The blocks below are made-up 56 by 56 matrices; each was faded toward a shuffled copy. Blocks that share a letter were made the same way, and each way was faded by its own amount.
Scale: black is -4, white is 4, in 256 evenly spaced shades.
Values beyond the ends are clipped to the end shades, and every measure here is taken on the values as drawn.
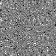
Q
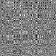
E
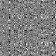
E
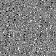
Q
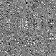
Q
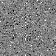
Q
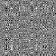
E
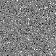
Q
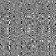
E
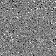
Q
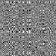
E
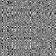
E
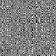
E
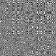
E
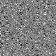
Q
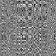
E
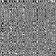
E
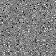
Q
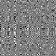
E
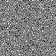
Q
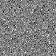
Q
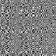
E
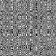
E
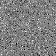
Q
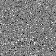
Q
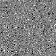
Q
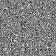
Q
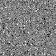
Q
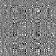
E
